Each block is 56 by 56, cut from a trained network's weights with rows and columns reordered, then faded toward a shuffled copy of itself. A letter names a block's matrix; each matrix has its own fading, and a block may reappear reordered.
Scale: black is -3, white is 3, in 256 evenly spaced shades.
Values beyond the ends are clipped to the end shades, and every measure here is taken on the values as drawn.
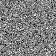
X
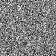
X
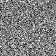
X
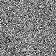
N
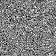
N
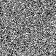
N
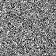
X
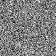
N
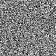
N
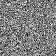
X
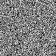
N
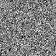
X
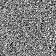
N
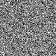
N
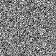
N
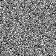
X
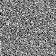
N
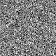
N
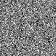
X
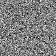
N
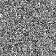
N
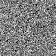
N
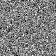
N
